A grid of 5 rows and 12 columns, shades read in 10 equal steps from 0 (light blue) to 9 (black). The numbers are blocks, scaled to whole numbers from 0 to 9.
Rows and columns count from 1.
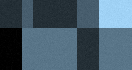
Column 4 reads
7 7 4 4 4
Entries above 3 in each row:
9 9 12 12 12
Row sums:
57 57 64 64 64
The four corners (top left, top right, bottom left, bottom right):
7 0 9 4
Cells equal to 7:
18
